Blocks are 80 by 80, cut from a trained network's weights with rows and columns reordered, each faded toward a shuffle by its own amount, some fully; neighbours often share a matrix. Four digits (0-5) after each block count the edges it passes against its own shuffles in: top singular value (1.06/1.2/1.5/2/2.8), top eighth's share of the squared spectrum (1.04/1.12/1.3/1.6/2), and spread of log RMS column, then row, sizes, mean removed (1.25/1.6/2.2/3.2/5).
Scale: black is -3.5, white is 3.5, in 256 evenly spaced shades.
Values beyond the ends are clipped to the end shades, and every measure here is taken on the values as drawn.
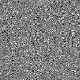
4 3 1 2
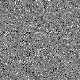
3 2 1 1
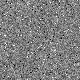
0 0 0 0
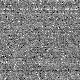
3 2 0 1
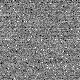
2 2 0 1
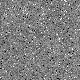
0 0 0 0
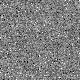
0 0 0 0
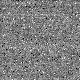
1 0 0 0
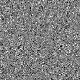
3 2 1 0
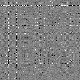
4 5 2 2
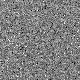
1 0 0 0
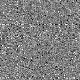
3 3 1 2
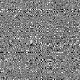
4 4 2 3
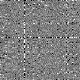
4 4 2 2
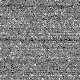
3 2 1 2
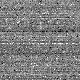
4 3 1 2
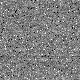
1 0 0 0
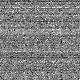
4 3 1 2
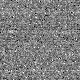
2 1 0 0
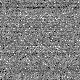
3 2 0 1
